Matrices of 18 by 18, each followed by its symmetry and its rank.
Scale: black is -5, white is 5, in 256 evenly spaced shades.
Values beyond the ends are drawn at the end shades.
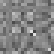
symmetric, rank three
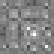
symmetric, rank three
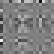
antisymmetric, rank two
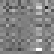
neither, rank three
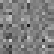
neither, rank three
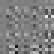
antisymmetric, rank two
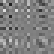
antisymmetric, rank two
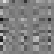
neither, rank two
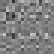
neither, rank three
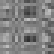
neither, rank two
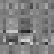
neither, rank two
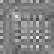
symmetric, rank three
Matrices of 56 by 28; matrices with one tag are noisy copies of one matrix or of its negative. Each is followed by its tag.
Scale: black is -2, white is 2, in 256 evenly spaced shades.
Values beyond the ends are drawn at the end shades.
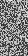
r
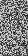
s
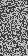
s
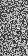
s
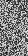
r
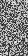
r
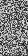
s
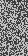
r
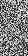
r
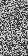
s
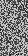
r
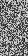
r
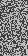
s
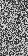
r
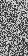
r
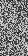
r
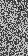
r
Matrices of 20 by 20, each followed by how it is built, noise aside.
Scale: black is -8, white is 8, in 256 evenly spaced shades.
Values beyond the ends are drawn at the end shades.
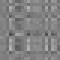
low rank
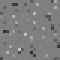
sparse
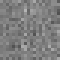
low rank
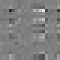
low rank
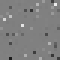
sparse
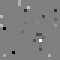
sparse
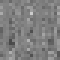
low rank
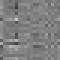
low rank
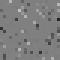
sparse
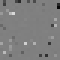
sparse
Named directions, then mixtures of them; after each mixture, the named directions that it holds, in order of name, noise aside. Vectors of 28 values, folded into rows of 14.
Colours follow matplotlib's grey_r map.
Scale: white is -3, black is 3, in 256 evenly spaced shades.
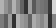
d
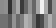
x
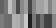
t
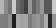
d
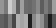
d, t, x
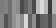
d, t, x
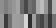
d, t, x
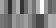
x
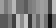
d, t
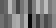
t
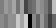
d, t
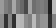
d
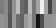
x
